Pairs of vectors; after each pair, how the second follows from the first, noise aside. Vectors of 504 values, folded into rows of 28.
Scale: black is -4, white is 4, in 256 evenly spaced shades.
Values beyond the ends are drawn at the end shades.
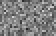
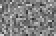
wrapped around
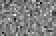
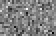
wrapped around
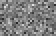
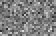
reversed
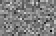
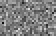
wrapped around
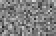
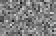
wrapped around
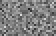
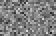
wrapped around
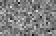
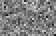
wrapped around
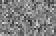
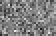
wrapped around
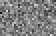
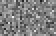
wrapped around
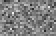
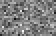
wrapped around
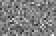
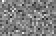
reversed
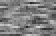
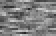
reversed
